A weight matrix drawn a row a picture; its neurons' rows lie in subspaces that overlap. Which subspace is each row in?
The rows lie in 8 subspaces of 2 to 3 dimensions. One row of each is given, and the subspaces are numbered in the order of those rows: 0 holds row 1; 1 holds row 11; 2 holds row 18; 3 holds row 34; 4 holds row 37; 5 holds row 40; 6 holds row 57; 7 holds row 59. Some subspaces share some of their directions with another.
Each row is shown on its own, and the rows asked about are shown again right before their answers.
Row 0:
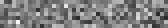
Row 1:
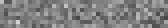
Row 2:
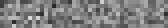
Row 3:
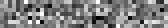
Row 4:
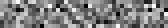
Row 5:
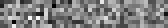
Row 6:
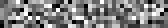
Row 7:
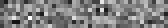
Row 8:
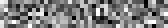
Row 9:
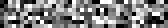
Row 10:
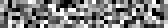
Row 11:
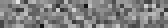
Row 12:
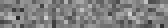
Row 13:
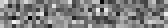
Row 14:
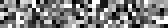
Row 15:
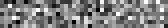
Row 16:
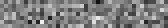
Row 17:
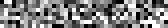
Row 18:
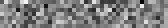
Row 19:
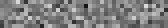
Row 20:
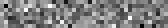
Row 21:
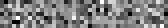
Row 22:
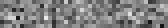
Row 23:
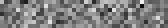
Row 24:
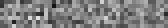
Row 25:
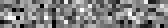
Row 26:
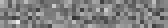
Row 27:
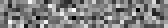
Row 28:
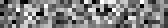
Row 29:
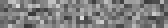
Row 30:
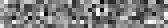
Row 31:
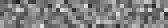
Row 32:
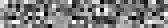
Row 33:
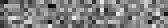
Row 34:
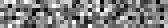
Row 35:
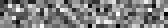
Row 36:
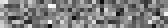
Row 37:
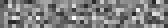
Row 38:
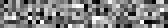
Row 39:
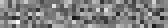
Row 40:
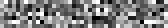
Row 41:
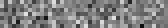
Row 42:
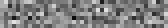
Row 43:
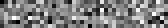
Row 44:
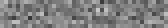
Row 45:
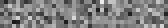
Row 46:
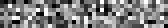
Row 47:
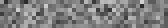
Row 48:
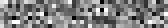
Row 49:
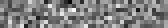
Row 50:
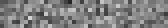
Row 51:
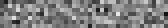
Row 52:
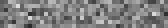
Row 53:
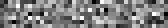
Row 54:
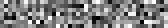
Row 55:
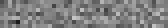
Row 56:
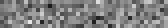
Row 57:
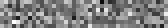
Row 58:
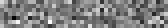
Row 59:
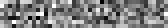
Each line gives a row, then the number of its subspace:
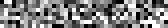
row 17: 0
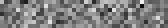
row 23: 2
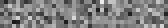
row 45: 6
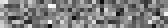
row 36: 5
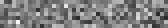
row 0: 0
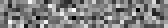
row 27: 4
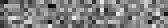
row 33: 5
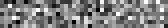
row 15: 3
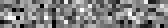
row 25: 6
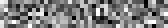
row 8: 3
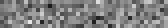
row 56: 5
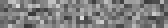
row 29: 3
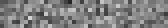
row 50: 4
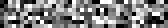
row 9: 3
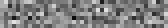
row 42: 4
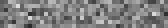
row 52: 3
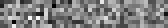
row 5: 7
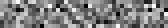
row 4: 1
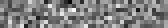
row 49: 4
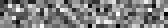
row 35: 1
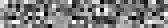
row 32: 6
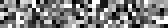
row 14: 3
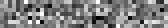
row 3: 5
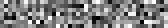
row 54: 5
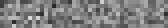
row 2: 7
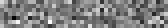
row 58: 2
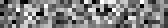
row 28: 2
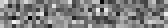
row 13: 7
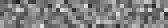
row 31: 1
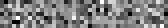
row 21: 6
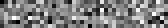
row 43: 2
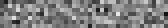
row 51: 1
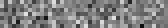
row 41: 7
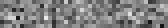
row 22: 6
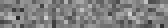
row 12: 6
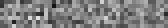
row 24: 7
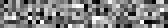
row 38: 5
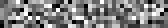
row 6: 1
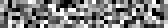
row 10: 4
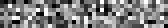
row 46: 3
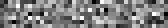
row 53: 3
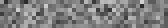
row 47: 2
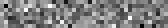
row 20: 5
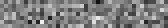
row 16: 5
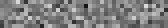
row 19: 1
